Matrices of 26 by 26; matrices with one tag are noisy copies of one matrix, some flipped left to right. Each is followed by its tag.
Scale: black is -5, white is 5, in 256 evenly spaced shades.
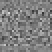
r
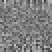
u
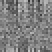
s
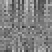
s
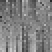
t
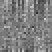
s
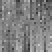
t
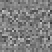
r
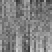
t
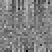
s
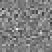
r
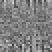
u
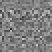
r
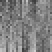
t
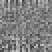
u
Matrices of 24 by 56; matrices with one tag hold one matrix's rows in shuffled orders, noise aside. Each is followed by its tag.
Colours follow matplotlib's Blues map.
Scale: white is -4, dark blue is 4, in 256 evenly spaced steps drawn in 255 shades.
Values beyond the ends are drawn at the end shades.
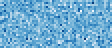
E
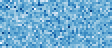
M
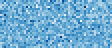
E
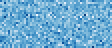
E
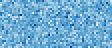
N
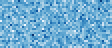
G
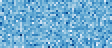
N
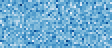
N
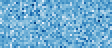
G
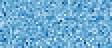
E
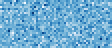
G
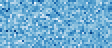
M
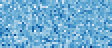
M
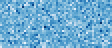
G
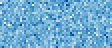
N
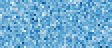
G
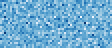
E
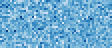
M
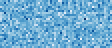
E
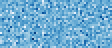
G
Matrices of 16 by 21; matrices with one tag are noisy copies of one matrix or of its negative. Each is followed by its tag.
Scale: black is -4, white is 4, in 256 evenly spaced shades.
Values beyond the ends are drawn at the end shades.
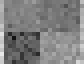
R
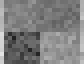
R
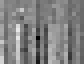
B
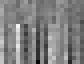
B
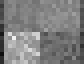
R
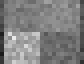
R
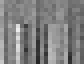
B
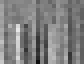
B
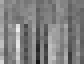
B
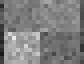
R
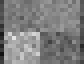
R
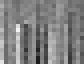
B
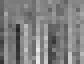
B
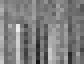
B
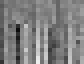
B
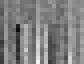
B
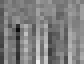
B
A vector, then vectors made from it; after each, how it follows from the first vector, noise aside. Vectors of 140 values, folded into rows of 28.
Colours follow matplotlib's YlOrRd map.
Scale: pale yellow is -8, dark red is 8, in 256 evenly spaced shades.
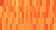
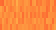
shrunk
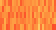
reversed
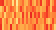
scaled up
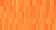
shrunk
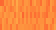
shrunk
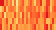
scaled up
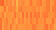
shrunk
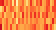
scaled up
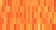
reversed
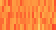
reversed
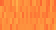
shrunk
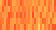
reversed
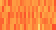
reversed
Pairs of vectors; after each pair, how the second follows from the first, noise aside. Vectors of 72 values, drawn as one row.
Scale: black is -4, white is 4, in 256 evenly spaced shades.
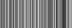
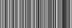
sign-scrambled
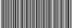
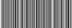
copied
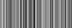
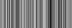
shuffled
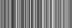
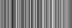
copied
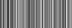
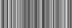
sign-scrambled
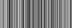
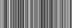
sign-scrambled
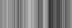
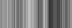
copied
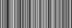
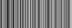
sign-scrambled
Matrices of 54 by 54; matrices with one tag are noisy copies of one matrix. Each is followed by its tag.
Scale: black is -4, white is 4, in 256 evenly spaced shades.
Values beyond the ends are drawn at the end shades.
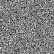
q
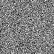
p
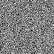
p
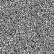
q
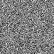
p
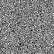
p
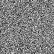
p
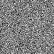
p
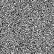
p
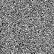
p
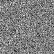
q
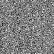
p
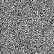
p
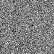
p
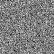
q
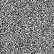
p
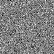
q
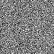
p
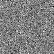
q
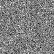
q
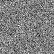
q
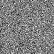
p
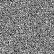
q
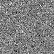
q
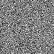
p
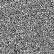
q
